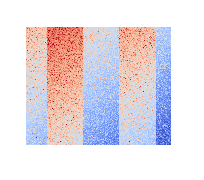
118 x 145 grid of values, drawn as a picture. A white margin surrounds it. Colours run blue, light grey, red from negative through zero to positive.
The values follow a bell shape. Overall the values sit about 50% of the way up the scale. The field climbs toward the top left. The top left is the ninth with the highest average. Stripes running up and down repeat 2 times from left to right.
